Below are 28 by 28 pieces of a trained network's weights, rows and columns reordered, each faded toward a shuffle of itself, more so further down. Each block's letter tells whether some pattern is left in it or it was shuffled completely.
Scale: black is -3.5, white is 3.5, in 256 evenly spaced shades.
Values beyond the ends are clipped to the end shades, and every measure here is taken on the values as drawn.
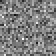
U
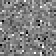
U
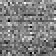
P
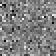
P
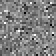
U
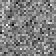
U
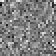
P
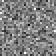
U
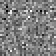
P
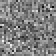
U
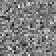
U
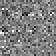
P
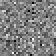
P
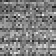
P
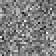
U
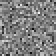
U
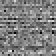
P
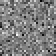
P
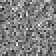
U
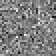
U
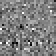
P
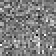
P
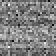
P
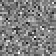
U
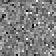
U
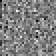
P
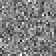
U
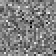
U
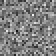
U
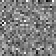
P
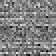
P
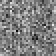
P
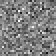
P
